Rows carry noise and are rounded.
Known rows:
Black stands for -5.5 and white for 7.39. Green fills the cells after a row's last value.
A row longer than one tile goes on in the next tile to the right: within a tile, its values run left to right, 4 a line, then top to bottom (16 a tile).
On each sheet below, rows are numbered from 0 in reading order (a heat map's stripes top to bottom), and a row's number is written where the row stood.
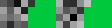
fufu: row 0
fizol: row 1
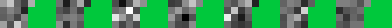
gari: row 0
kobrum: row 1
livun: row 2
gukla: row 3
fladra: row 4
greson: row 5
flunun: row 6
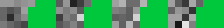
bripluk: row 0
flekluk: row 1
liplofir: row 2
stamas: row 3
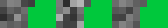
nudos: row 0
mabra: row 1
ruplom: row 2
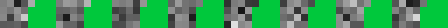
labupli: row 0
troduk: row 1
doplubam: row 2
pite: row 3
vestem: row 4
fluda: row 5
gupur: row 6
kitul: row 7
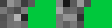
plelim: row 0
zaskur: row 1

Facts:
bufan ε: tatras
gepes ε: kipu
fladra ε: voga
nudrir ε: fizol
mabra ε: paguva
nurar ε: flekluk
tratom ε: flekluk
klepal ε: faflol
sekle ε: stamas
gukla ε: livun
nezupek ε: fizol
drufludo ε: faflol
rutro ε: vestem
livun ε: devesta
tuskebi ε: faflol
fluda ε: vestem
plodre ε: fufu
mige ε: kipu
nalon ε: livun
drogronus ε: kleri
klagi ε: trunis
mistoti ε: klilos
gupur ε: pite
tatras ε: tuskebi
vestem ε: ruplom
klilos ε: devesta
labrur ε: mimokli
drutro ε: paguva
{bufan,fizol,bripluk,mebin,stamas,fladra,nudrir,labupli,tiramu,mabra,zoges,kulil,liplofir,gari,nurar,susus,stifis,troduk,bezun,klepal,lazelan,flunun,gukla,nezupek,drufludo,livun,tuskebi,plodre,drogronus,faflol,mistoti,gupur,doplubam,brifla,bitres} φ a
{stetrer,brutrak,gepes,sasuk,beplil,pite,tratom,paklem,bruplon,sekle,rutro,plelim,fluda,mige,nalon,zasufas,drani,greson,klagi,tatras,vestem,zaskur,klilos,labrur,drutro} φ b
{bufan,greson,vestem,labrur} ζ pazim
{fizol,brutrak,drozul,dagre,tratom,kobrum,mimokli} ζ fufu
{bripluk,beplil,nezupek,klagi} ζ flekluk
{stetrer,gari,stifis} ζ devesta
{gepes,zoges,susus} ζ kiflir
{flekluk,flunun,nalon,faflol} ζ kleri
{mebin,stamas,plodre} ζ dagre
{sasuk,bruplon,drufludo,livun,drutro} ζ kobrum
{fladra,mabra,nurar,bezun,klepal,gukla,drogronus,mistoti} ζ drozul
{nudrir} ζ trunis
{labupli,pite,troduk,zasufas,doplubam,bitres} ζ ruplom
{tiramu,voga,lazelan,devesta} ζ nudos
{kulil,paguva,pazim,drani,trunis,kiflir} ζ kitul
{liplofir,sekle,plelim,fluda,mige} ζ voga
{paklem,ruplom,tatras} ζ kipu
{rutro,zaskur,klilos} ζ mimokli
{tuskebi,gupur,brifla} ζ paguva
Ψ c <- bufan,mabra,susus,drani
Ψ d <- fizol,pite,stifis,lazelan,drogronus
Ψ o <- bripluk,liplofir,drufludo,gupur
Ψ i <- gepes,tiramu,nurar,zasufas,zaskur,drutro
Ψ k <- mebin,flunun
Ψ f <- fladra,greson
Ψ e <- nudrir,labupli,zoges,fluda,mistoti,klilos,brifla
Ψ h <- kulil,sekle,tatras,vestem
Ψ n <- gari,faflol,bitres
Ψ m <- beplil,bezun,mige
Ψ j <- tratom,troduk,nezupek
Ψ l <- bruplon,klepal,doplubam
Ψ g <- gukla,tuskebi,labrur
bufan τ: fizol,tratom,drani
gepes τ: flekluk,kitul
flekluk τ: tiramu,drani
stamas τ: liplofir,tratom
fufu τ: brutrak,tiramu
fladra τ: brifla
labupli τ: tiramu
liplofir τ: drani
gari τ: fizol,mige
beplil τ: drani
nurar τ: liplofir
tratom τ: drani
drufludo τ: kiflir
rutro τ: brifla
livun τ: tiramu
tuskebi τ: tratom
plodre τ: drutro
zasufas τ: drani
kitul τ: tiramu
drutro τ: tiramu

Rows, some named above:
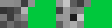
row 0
susus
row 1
bufan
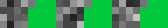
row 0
mebin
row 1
drogronus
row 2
kitul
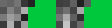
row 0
tatras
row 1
sekle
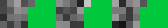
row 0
devesta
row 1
zoges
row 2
bezun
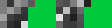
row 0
klepal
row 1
fladra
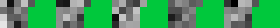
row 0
drufludo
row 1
klilos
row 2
drani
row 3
kiflir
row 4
klilos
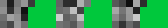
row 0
bruplon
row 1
plodre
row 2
fufu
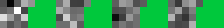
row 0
livun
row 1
zasufas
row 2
kiflir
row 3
mabra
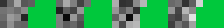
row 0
nalon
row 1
brifla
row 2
fizol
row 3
tiramu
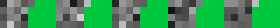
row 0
labrur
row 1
labupli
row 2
labrur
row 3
kulil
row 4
bitres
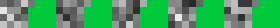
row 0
tratom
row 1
nudrir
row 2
gari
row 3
beplil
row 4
tuskebi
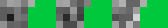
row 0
troduk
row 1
faflol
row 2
liplofir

